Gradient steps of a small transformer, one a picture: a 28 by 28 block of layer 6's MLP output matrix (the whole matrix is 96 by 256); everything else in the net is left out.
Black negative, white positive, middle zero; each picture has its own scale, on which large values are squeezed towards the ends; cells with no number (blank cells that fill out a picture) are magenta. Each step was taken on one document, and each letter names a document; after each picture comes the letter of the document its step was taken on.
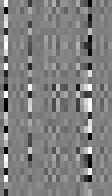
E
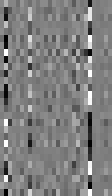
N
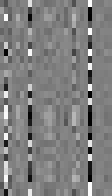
N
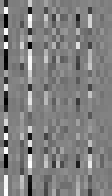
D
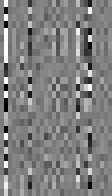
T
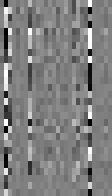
N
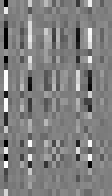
D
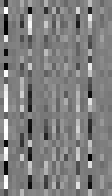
D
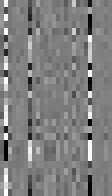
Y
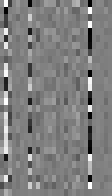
Y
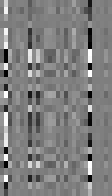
Y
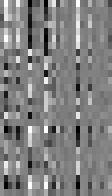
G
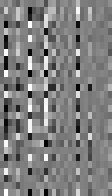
G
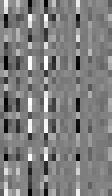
G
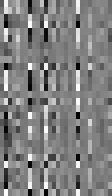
G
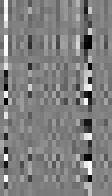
E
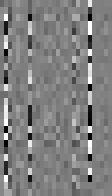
N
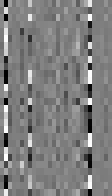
N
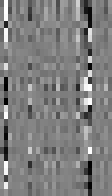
E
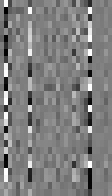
N
